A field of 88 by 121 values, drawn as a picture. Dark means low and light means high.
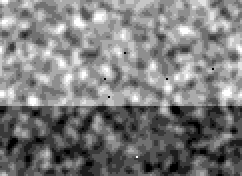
Ninth with the lowest average: bottom right. Grain: blotchy. Seam: horizontal, 60% of the way down, the top part higher. Stripes: none. Lone odd cells: 6, 1 higher and 5 lower than their neighbours.
